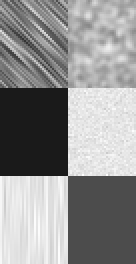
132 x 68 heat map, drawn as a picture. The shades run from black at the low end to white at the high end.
The table splits into 3 rows of 2 panels. Panel 1,1: middling, slanting down to the right, strong in contrast. Panel 1,2: high, blotchy. Panel 2,1: very low, flat. Panel 2,2: very high, fine-grained, faint in contrast. Panel 3,1: very high, streaked downward, faint in contrast. Panel 3,2: low, flat.
